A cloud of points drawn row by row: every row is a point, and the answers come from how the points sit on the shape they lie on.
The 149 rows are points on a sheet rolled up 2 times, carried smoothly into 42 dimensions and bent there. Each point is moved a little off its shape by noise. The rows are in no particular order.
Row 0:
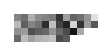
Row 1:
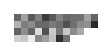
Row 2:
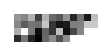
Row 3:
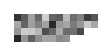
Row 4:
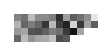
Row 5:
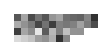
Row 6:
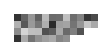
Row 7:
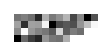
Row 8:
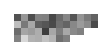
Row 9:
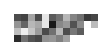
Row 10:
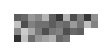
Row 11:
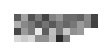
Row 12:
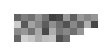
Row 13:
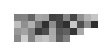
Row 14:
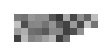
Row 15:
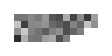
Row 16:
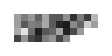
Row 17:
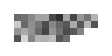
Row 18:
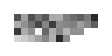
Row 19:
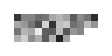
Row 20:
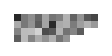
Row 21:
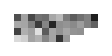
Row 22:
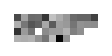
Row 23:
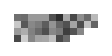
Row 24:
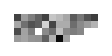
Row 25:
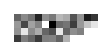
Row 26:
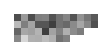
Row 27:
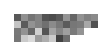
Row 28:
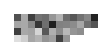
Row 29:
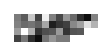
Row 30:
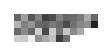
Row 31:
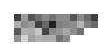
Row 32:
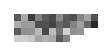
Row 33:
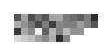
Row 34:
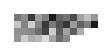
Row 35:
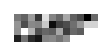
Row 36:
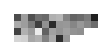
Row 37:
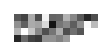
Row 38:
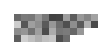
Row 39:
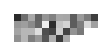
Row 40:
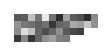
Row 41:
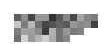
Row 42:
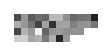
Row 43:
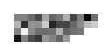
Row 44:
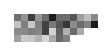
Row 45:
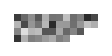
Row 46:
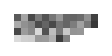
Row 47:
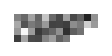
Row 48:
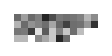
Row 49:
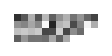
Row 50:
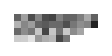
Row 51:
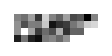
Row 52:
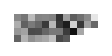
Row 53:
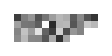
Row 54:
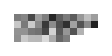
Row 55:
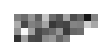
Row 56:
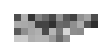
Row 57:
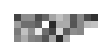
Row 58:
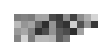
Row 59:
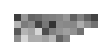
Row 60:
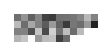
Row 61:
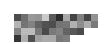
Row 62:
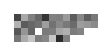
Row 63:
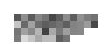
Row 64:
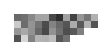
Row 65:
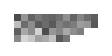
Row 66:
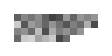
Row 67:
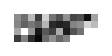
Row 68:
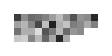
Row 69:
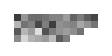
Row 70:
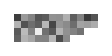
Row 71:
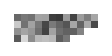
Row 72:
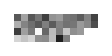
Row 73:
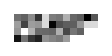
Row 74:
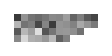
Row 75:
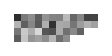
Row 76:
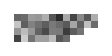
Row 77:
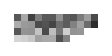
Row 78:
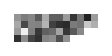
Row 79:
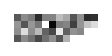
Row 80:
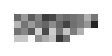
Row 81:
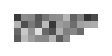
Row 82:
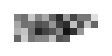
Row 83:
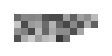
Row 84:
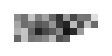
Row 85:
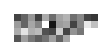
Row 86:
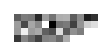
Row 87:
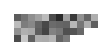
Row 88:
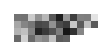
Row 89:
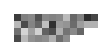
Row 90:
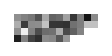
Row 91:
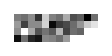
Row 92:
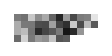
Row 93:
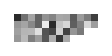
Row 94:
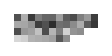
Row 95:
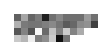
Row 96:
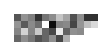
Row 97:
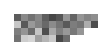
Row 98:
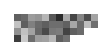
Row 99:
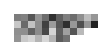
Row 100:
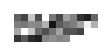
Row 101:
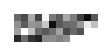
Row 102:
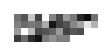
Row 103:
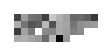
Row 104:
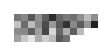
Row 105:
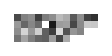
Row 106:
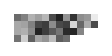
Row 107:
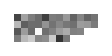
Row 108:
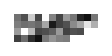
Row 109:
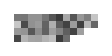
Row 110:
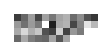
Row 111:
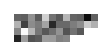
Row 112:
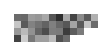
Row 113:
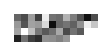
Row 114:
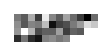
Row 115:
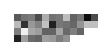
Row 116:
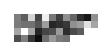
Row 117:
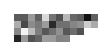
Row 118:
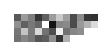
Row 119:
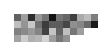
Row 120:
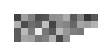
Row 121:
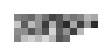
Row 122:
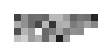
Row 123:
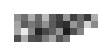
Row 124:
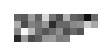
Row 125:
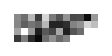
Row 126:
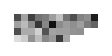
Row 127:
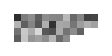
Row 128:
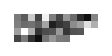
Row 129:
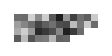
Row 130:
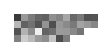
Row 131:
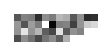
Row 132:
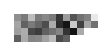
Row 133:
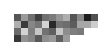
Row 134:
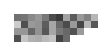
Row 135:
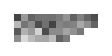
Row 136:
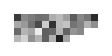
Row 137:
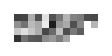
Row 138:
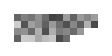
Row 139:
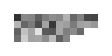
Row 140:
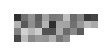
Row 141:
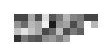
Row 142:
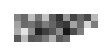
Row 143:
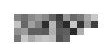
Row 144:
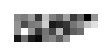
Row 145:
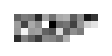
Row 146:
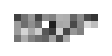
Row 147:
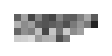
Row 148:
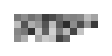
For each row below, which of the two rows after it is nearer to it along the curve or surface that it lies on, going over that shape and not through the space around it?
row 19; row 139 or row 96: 96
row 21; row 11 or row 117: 11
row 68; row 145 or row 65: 145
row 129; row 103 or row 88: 88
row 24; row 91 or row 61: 91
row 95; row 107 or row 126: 126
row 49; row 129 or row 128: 128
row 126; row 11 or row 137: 11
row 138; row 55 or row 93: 55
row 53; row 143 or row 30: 30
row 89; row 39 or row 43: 43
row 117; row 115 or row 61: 115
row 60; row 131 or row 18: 18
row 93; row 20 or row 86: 86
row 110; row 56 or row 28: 28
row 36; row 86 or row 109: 86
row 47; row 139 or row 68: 139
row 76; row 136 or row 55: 55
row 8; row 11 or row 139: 139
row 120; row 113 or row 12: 12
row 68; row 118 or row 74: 118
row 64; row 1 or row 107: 107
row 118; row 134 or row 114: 114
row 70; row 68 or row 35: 68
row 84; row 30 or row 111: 111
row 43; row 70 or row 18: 70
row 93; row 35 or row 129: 35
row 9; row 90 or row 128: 128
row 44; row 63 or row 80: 80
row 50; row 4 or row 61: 4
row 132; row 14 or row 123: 123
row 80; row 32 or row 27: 32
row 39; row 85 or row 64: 85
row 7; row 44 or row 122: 122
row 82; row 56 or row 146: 56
